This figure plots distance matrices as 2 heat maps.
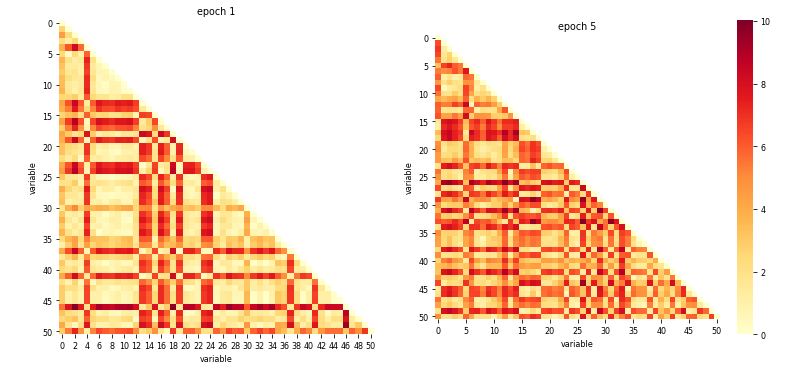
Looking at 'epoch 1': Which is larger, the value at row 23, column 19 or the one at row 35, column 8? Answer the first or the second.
the second
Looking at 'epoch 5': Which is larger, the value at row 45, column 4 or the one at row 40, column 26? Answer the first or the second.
the first
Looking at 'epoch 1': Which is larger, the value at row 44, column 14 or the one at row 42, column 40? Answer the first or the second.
the first
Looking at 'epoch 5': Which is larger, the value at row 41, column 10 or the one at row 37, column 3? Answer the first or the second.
the first
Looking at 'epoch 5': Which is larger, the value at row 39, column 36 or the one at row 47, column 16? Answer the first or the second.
the second
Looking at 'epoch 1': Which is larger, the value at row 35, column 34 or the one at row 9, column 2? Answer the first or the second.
the first
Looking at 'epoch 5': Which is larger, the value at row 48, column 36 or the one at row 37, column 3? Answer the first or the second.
the second
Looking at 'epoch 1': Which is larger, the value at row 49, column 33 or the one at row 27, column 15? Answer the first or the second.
the second
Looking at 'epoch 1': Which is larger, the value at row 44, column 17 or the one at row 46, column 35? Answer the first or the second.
the second
